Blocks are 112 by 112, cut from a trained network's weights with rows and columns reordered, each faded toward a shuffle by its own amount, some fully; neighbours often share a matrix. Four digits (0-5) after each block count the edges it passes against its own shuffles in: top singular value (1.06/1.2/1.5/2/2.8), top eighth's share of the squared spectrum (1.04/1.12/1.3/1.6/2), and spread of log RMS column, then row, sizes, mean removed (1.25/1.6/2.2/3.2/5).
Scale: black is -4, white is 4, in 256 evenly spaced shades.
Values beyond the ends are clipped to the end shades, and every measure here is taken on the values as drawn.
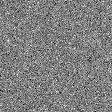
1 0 0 0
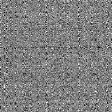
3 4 4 1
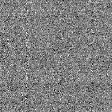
2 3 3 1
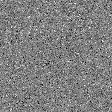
0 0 0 0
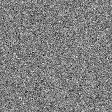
1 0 0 0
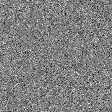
0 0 0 0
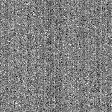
3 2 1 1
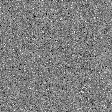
0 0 0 0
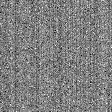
3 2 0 1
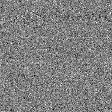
2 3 1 1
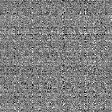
3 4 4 2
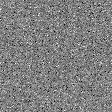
0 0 0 0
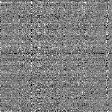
3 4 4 2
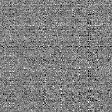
3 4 3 2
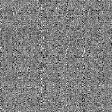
2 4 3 1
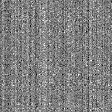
4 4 2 3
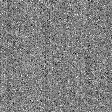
2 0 0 0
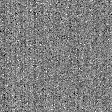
2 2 0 1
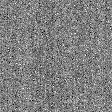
2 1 0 0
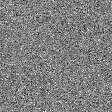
1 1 0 0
